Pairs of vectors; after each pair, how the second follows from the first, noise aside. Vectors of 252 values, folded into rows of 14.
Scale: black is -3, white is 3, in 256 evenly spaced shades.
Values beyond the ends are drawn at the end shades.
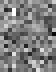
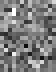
copied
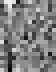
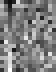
negated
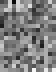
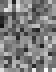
copied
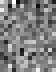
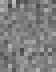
shrunk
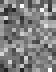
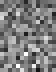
shuffled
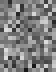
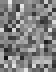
negated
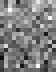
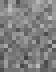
shrunk
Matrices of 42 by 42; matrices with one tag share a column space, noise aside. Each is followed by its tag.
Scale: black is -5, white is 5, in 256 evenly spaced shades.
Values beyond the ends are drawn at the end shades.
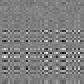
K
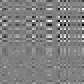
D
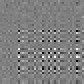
K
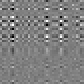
D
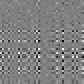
K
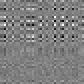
D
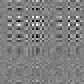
D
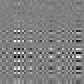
K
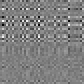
D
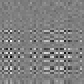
K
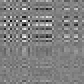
D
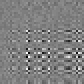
K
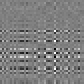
K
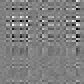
D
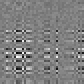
K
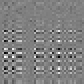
K
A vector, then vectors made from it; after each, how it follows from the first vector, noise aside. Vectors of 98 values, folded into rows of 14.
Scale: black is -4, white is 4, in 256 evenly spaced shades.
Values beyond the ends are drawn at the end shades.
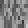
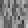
copied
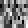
scaled up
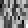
scaled up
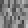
copied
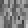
copied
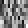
scaled up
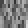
copied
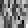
scaled up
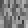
copied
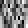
scaled up
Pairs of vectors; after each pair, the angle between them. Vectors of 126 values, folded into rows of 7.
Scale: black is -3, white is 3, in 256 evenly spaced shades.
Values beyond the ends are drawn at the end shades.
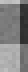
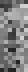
partly opposed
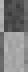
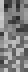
partly aligned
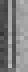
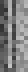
nearly parallel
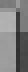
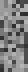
orthogonal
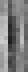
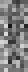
partly aligned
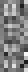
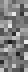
partly aligned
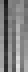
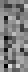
partly aligned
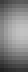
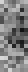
partly opposed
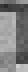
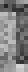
nearly parallel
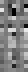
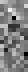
partly opposed
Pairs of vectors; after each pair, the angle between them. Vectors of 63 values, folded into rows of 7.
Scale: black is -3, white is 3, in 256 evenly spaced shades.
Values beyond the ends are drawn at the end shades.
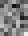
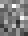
nearly opposite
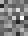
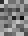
nearly opposite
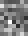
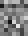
nearly opposite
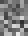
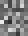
orthogonal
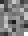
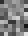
partly aligned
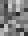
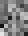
partly aligned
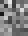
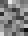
partly aligned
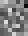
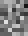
nearly parallel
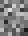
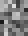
orthogonal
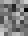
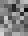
nearly parallel
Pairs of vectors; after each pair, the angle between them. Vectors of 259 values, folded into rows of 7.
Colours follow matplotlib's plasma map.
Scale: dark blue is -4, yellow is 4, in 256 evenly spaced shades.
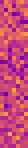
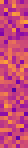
nearly opposite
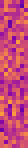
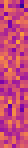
nearly parallel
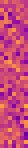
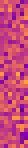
orthogonal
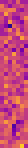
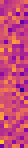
orthogonal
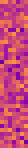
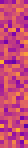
nearly opposite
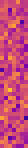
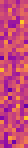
nearly opposite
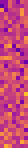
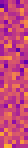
nearly parallel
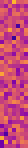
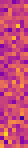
nearly opposite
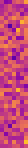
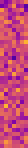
partly aligned
